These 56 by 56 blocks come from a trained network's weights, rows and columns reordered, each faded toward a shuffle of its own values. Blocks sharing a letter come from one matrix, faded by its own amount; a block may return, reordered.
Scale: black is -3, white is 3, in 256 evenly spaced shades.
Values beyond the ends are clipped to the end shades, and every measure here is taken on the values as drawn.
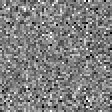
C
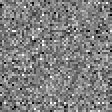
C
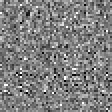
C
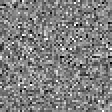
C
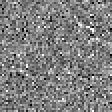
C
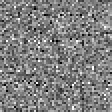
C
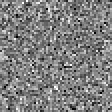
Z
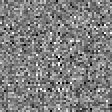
C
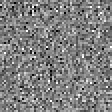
C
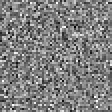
Z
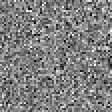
Z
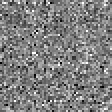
C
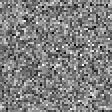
Z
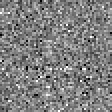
C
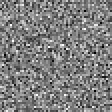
Z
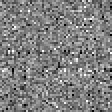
C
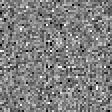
C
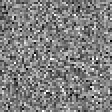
Z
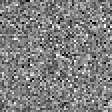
C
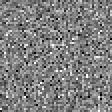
C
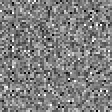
C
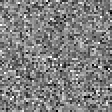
Z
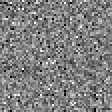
C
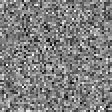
Z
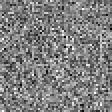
Z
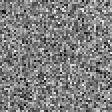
Z
